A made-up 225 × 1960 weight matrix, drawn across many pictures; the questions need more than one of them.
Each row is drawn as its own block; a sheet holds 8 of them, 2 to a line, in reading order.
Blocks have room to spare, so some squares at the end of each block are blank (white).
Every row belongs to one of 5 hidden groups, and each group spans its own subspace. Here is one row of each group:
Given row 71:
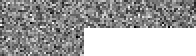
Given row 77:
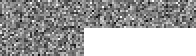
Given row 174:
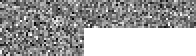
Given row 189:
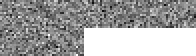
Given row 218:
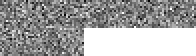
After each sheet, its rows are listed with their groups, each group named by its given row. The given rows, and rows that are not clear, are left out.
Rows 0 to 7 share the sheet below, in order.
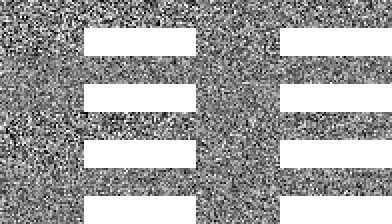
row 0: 218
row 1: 77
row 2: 77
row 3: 218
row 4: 71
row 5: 174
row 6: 174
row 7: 174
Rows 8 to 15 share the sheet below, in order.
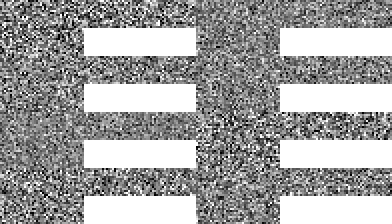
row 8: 218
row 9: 174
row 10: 218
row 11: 71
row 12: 71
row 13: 77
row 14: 174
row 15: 174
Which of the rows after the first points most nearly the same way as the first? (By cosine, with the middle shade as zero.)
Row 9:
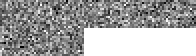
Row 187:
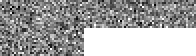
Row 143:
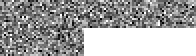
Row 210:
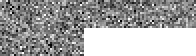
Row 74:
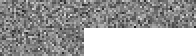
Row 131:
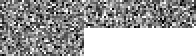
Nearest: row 187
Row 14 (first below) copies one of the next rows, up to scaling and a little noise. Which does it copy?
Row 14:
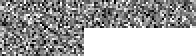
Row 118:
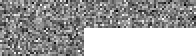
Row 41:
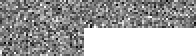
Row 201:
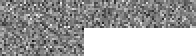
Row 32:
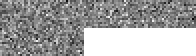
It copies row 201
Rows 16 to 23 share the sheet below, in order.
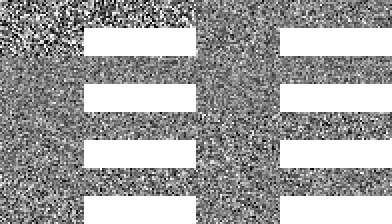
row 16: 174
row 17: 174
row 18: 77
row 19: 174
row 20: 189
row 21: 71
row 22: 77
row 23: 189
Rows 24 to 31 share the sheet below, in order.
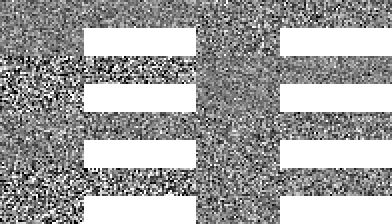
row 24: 218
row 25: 71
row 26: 174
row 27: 71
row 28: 71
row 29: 174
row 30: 189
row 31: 218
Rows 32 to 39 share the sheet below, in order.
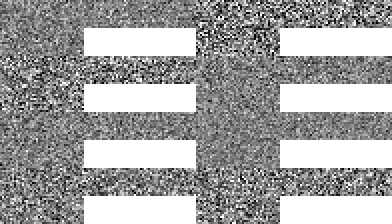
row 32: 174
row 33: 218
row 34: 174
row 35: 71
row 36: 189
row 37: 77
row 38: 218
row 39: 77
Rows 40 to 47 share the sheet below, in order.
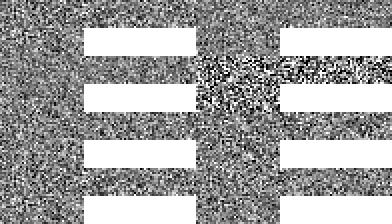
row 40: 218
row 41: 174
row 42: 77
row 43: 71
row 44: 77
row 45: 189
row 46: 218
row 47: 218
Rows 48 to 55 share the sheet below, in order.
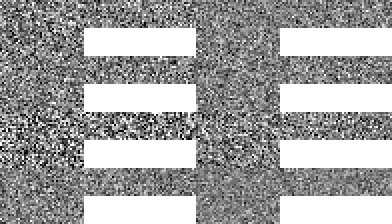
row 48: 71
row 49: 77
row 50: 77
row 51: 174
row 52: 77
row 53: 71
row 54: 71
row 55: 189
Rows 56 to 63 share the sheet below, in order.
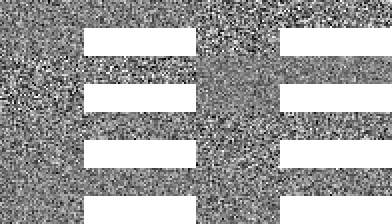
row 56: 77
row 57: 218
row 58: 174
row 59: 218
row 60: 218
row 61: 189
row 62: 77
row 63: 218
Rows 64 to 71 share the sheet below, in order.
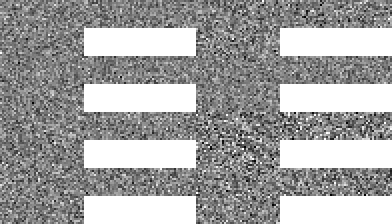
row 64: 189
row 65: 174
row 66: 174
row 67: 77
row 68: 71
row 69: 189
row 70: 77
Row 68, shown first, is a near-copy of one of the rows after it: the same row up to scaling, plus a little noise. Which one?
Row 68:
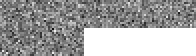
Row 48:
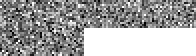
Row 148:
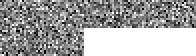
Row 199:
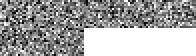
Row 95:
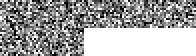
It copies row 48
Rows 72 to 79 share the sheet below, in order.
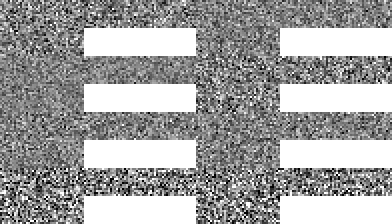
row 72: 71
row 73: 77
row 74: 218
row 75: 77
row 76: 218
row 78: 174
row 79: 174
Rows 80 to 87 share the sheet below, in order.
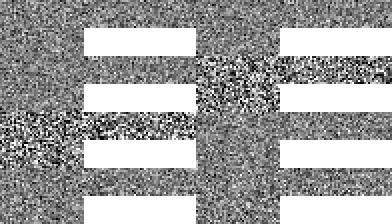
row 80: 218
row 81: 189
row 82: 189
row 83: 174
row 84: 218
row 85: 174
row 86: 218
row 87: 174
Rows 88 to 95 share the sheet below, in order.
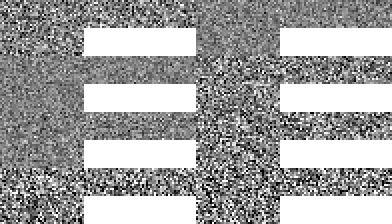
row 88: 189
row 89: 71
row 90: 218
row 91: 218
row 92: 174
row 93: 189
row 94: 71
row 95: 71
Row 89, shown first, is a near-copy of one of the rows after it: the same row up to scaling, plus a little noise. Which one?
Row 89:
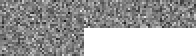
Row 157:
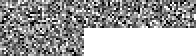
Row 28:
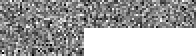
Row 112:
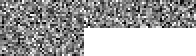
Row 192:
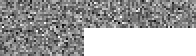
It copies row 112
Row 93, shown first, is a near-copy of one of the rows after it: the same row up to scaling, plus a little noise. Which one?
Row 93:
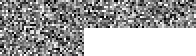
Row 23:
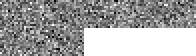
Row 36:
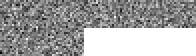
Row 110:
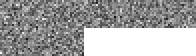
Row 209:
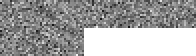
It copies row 23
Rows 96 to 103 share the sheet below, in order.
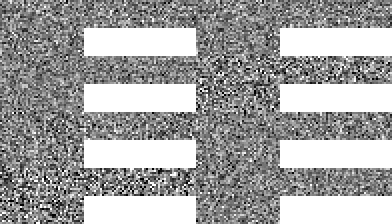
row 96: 174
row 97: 174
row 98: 174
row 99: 218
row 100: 71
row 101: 77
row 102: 77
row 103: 189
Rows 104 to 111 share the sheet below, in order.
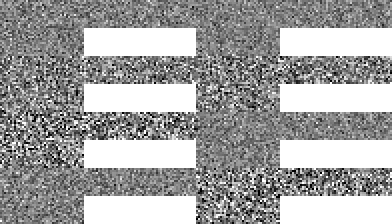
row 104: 218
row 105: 77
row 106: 71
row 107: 218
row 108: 218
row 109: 77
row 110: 189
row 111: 174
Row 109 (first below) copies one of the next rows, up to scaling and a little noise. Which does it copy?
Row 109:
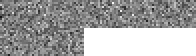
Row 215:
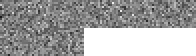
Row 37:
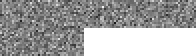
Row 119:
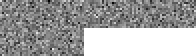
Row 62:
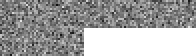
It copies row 215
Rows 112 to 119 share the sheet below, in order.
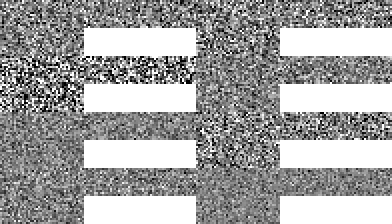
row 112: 71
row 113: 174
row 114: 77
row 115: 218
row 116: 218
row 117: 71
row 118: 174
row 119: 77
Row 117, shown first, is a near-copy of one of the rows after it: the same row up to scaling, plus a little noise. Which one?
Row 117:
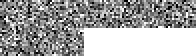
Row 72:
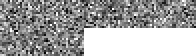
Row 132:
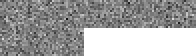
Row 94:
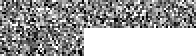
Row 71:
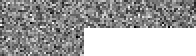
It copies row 132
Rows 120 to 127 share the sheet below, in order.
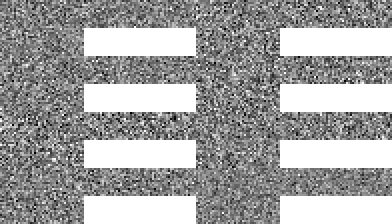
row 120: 218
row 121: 77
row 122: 189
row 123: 174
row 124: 77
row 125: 77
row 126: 71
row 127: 77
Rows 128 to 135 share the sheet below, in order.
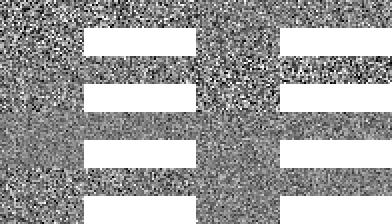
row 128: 189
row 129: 77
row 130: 77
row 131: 71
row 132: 71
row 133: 218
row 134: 71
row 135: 189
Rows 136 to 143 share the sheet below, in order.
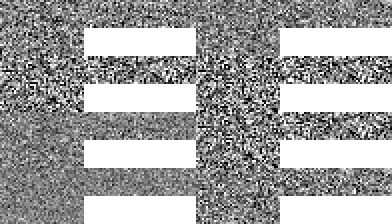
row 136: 174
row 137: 218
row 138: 189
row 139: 189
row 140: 174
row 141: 189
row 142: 71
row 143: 218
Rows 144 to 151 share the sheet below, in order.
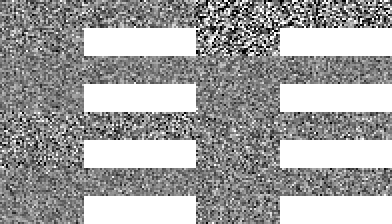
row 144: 218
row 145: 189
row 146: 218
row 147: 189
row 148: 71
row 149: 174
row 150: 71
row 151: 77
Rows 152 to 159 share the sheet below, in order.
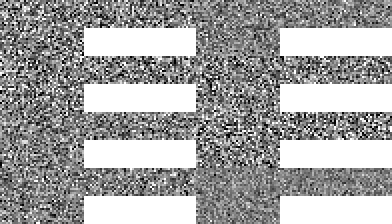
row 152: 189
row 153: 218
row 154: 77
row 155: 71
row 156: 174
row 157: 71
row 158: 77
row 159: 174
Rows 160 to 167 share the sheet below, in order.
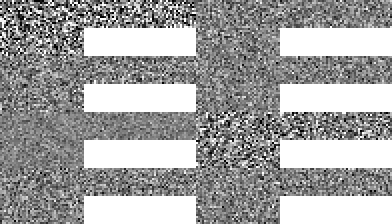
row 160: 71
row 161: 218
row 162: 174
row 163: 77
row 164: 189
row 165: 189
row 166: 174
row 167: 71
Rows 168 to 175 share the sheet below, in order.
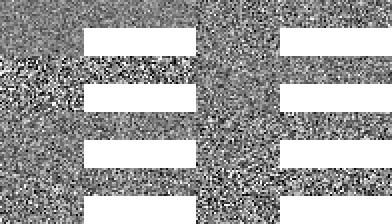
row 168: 218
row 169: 71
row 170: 77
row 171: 174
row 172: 189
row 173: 189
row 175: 218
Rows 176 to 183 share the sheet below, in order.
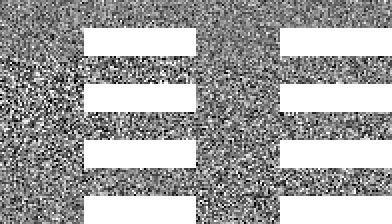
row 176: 174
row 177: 77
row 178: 174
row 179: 71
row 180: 189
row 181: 189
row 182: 218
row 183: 218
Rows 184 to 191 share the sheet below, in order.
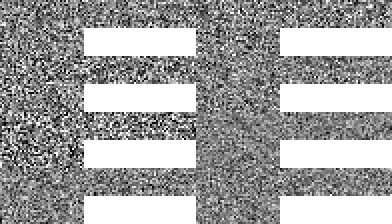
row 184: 174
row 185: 77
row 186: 218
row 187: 174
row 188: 174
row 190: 174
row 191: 218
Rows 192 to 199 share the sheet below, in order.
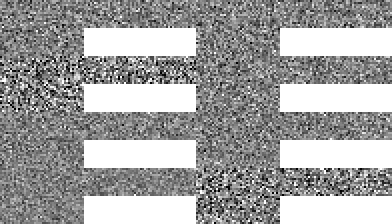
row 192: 71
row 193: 174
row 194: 174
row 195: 189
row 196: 218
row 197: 71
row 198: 218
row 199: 71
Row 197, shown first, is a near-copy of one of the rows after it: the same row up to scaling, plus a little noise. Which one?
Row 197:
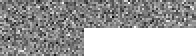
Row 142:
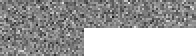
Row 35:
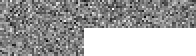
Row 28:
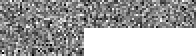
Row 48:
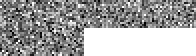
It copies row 142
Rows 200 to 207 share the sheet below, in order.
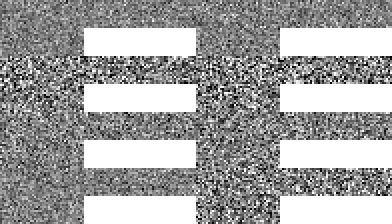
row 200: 174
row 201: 174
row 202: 71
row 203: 218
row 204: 71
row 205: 189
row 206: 174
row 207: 77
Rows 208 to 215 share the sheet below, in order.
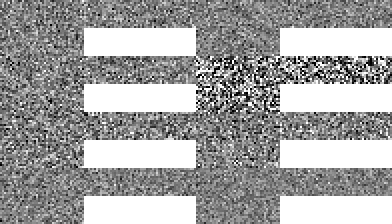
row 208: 71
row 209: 189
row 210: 174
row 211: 77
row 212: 189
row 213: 71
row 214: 189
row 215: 77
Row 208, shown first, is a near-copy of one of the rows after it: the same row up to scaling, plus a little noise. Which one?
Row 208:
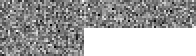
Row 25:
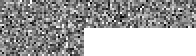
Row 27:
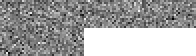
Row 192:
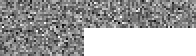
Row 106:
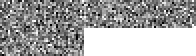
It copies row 106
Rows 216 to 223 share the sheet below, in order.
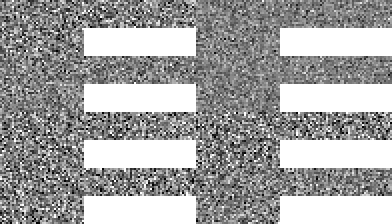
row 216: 218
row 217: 174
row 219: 174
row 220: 71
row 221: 77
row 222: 77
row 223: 189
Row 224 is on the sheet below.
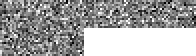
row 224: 174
